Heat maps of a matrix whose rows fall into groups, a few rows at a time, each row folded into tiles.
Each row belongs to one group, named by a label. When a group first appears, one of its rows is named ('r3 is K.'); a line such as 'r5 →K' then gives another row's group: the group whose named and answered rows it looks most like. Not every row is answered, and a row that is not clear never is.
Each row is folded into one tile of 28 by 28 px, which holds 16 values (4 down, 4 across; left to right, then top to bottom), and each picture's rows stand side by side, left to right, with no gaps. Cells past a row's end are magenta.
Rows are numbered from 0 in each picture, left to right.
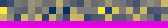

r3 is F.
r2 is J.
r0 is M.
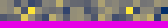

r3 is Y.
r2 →J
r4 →F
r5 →M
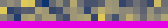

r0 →M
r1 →J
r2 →Y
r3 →Y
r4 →J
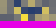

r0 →F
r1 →J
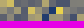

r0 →F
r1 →M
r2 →M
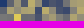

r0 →Y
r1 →J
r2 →Y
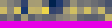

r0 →F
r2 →Y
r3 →F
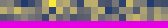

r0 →F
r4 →Y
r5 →J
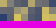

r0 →J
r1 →J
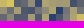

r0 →F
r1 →Y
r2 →J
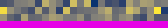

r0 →M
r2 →Y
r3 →J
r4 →Y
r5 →F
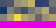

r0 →Y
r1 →J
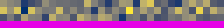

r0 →F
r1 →M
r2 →M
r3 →J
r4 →F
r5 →F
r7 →F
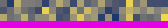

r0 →Y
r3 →M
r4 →Y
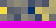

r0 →M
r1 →Y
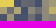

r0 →F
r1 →Y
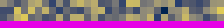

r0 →J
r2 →Y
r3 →F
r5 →M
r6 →J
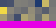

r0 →M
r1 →Y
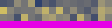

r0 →M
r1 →J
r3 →Y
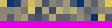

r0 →J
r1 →F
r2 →F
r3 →Y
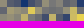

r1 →M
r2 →J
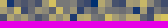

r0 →J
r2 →M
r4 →Y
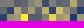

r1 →F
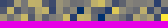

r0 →Y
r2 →M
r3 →M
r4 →M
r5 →M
